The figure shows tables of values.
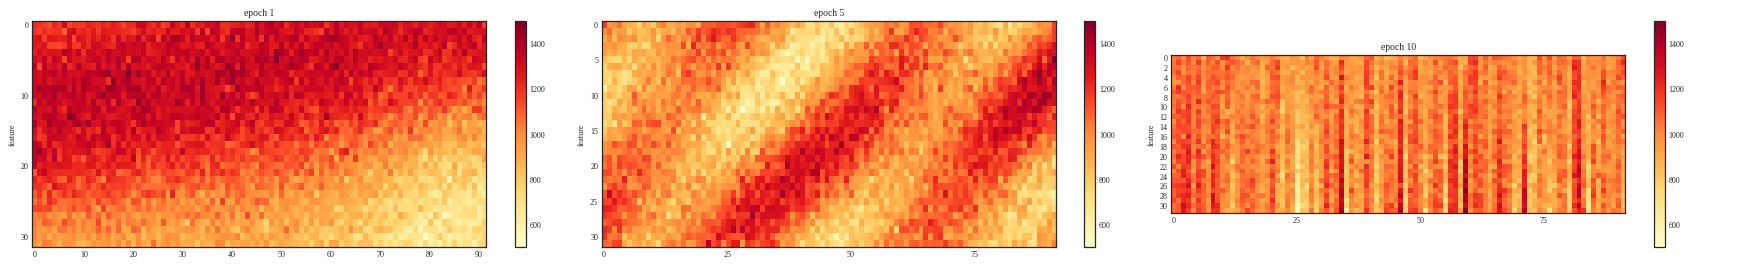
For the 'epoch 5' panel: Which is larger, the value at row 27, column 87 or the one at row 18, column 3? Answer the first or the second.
the second
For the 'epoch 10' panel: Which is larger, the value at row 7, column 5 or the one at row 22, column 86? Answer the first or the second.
the first
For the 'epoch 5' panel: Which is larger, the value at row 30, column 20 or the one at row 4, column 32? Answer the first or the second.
the first
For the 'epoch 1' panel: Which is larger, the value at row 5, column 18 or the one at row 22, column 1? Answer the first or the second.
the first
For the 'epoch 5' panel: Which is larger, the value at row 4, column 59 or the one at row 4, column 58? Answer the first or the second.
the second
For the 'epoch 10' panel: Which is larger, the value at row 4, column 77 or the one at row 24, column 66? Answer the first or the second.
the second
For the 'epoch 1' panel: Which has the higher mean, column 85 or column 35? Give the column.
35
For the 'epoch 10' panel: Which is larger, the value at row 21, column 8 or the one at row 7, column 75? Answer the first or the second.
the first
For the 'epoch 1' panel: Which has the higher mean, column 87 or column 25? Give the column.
25
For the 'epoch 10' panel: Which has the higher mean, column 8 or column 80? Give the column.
8
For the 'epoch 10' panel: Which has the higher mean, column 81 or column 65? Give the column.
81
